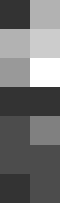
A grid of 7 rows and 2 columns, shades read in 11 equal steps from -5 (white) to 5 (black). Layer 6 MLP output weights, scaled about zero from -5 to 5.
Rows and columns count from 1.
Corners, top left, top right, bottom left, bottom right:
3 -2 3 2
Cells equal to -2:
2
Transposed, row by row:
3 -2 -1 3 2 2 3 / -2 -3 -5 3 0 2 2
